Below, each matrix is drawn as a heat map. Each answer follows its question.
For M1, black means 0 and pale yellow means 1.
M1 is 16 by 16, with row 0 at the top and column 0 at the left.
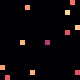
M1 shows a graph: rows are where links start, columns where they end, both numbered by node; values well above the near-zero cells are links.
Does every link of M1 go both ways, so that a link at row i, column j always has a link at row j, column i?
no
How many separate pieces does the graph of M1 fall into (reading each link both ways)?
7
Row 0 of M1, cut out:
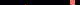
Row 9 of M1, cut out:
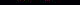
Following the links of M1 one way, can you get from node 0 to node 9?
no
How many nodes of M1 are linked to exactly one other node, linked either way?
3
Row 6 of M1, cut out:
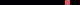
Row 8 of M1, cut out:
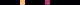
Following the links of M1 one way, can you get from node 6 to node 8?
no
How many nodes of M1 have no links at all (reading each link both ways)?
5
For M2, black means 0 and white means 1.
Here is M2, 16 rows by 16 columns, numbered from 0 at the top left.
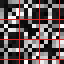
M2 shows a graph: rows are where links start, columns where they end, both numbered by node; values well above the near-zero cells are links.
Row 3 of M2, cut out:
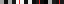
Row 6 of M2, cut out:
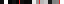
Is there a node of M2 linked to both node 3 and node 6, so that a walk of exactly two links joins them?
no
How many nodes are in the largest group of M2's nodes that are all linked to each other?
8
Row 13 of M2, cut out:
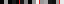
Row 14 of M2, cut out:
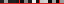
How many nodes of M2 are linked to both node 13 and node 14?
6
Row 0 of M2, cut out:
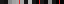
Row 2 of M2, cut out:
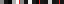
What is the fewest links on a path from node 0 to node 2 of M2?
1
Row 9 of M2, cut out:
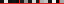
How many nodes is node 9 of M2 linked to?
7
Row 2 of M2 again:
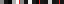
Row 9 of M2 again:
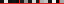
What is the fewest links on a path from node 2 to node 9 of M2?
3
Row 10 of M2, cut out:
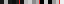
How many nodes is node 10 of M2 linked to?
9
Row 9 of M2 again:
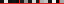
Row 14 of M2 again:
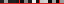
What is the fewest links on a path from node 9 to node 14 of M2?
2
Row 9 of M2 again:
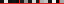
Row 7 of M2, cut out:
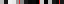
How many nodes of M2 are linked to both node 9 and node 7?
1
